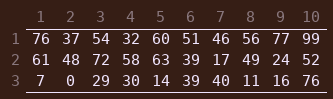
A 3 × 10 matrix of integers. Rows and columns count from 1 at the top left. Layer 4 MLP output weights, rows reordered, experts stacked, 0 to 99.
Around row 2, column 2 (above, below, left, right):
37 0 61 72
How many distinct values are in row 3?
10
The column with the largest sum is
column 10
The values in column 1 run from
7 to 76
